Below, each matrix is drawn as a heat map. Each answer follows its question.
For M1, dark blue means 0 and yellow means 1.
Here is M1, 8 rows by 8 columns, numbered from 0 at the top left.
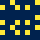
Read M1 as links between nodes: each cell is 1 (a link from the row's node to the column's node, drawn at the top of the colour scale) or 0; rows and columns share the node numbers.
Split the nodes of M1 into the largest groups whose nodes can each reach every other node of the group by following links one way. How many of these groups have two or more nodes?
0
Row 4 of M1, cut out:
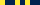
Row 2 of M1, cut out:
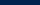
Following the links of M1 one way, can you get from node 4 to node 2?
yes
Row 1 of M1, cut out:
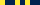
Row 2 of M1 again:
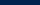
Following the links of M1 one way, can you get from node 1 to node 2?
yes
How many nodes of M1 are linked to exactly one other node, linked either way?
0
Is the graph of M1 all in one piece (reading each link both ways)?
yes
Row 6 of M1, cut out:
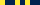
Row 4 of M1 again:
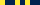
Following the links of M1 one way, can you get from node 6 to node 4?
no
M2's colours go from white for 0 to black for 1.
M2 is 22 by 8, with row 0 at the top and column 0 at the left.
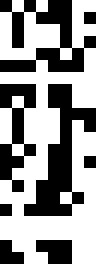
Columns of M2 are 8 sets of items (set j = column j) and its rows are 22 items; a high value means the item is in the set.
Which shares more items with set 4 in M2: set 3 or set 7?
set 3
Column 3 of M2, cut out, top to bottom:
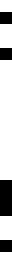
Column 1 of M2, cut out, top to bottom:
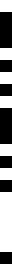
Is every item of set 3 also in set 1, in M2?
no
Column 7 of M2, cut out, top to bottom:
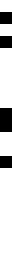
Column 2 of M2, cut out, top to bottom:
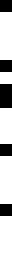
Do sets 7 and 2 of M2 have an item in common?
no
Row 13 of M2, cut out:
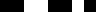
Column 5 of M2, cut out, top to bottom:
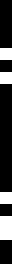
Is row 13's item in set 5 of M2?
yes
